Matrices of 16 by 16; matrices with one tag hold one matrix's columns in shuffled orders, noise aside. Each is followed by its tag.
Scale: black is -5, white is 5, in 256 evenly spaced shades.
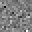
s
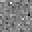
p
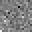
s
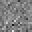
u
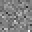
s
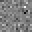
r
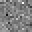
p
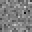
r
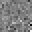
u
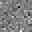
s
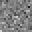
s
